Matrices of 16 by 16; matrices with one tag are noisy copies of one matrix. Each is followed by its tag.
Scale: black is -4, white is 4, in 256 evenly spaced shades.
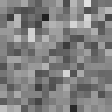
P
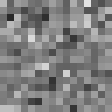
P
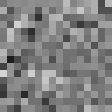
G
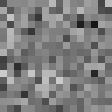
G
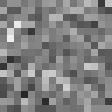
G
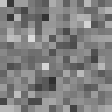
P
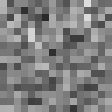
P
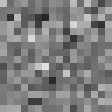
P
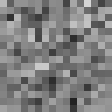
P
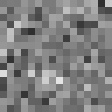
G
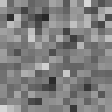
P
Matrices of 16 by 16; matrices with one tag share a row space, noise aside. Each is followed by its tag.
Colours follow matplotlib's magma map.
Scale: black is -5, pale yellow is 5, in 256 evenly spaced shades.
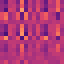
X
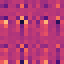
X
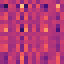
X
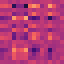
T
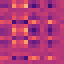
T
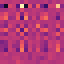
X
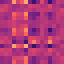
T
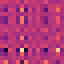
X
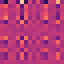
X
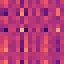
X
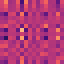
X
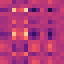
T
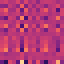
X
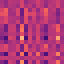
X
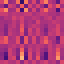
X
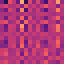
X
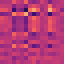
T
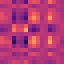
T
